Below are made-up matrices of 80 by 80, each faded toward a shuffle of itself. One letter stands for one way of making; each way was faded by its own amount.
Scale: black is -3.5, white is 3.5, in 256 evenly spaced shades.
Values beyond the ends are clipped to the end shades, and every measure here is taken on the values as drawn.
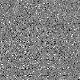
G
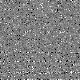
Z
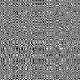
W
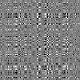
W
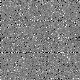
Z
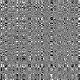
W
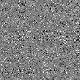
G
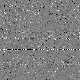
Z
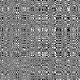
W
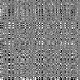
W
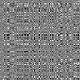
W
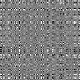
W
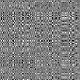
W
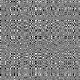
W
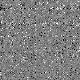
Z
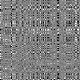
W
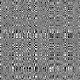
W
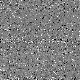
Z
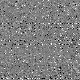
Z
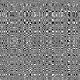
W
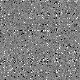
Z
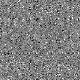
G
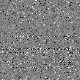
Z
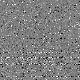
Z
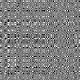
W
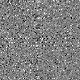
G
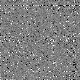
Z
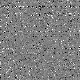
Z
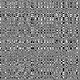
W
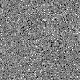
G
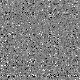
Z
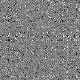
Z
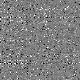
Z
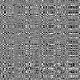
W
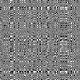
W
